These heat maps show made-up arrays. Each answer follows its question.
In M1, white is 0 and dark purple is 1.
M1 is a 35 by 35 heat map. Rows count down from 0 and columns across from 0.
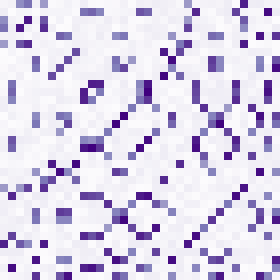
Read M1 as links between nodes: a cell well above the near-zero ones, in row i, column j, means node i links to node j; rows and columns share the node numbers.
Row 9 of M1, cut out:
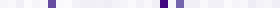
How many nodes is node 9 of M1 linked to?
3
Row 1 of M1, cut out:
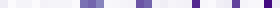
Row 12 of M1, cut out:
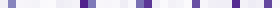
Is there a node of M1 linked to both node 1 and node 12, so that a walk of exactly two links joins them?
yes
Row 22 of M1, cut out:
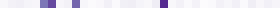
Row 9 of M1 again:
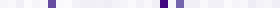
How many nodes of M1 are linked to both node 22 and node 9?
2
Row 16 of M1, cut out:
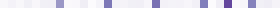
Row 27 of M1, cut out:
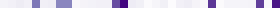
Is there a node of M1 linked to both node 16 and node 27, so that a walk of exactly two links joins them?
yes
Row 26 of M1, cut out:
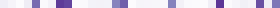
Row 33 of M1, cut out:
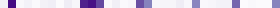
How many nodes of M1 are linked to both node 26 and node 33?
1
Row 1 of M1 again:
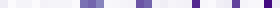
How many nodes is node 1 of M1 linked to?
8
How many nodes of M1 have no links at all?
0
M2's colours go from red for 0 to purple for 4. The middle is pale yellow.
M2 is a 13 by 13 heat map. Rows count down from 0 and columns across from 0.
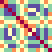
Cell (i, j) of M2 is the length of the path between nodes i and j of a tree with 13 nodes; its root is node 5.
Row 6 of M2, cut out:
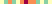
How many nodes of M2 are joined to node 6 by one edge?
4
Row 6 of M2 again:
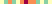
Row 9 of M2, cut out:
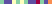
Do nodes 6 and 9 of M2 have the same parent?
no
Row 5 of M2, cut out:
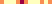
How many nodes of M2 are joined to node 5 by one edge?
5
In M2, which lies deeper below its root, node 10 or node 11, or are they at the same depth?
node 11
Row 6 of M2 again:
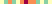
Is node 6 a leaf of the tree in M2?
no
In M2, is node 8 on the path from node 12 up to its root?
no
